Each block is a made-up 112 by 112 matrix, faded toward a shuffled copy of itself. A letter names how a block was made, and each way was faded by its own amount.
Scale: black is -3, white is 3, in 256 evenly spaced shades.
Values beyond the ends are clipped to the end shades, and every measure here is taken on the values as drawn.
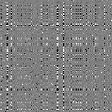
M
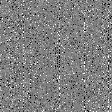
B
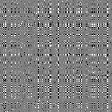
M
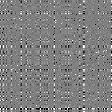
M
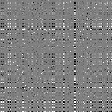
M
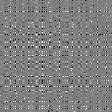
M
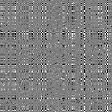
M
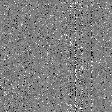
B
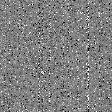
B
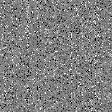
B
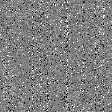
B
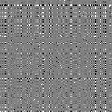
M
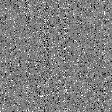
B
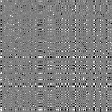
M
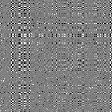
M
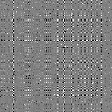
M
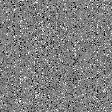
B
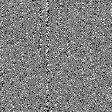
B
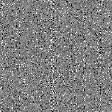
B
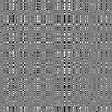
M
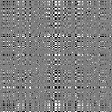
M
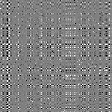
M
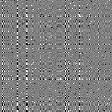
M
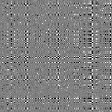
M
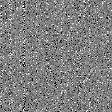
B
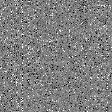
B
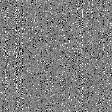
B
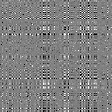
M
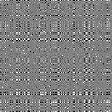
M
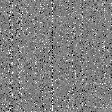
B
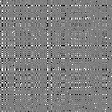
M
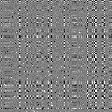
M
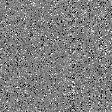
B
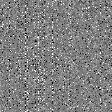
B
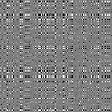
M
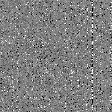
B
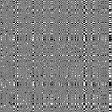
M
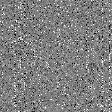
B
